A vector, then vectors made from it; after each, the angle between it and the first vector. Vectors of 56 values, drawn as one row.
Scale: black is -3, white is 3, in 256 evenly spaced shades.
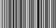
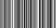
partly opposed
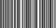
nearly opposite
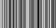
nearly parallel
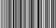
nearly parallel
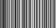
partly opposed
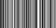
nearly opposite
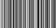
nearly parallel
